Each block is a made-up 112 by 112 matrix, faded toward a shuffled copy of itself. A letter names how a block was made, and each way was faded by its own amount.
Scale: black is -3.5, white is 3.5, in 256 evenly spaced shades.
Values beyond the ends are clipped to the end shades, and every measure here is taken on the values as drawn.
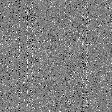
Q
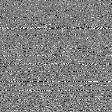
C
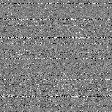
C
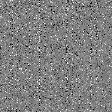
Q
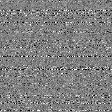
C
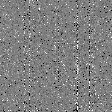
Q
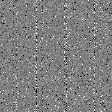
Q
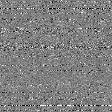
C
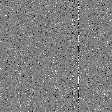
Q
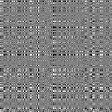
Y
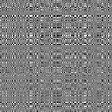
Y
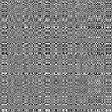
Y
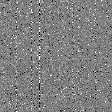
Q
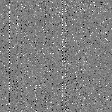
Q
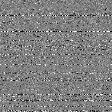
C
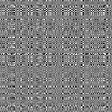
Y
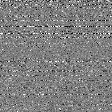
C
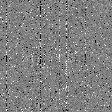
Q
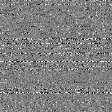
C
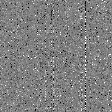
Q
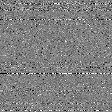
C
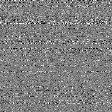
C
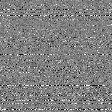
C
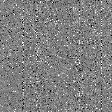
Q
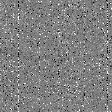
Q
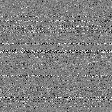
C
